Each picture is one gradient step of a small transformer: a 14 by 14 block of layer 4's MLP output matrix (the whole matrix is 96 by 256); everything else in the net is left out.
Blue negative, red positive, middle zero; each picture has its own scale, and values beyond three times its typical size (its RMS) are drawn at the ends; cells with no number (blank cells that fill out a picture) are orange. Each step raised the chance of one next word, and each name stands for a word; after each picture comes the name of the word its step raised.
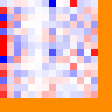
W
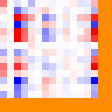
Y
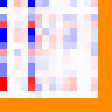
Y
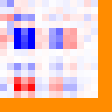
Y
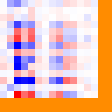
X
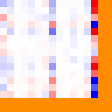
Y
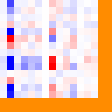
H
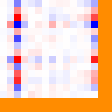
W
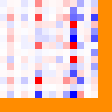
X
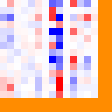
Y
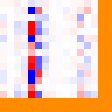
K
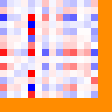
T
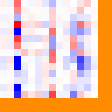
H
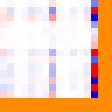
T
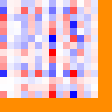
K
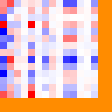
H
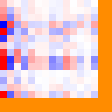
H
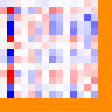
K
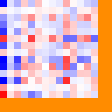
X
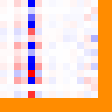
X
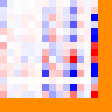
W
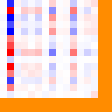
T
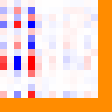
H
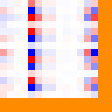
T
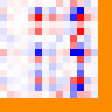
T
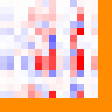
H
